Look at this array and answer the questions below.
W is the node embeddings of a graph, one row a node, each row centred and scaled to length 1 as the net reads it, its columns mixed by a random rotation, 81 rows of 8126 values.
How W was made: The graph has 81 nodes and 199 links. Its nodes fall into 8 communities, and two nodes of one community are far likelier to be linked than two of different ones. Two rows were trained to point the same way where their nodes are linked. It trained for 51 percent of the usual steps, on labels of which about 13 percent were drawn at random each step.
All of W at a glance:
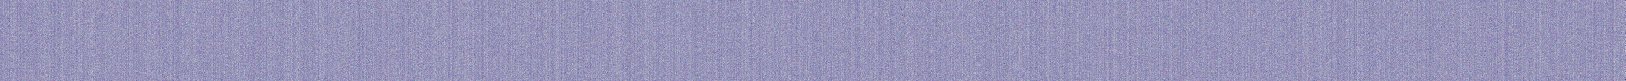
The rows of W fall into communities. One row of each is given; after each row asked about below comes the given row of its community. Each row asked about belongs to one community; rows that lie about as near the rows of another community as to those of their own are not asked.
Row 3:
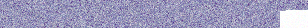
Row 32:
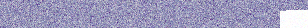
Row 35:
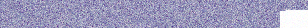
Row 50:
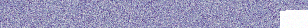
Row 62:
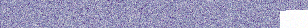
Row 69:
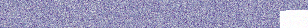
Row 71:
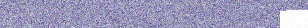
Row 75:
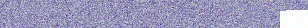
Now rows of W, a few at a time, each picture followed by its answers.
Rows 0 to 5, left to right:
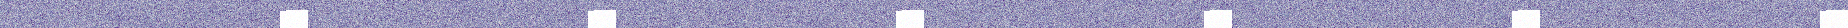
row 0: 71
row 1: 50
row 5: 3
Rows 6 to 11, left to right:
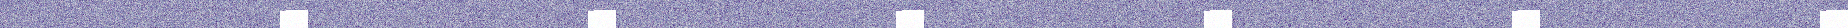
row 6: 50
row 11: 3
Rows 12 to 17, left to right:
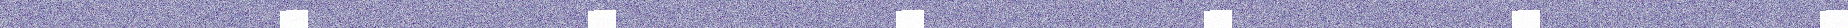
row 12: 3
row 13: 71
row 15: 69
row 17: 75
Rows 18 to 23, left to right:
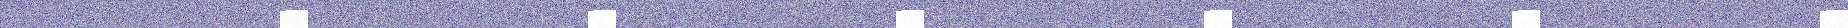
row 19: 35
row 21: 35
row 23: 69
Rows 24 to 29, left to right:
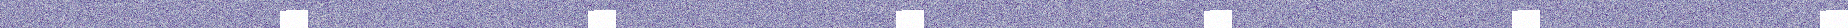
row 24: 3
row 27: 32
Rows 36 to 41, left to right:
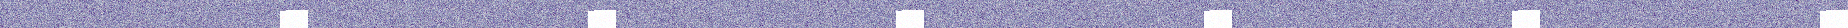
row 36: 62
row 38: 3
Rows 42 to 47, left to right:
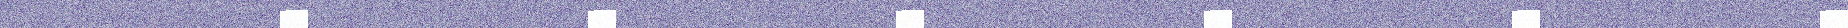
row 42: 71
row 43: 3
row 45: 71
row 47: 75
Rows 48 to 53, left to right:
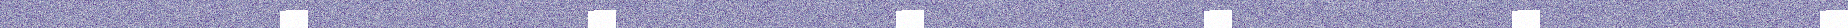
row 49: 62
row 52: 32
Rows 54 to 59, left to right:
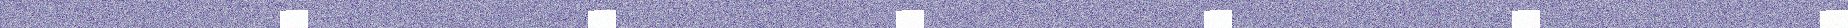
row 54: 35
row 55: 71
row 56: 75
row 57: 3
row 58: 69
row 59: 69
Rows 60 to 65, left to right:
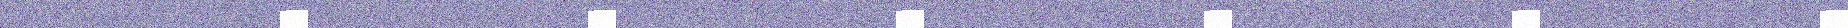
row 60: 62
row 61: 69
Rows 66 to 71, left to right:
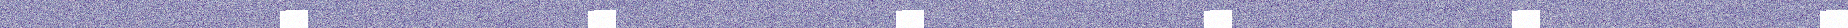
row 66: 62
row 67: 62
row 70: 50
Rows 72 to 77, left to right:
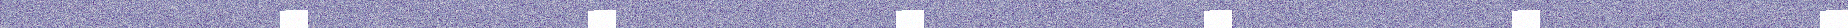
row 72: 35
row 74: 75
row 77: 62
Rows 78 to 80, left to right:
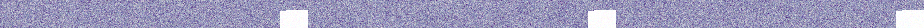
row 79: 71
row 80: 62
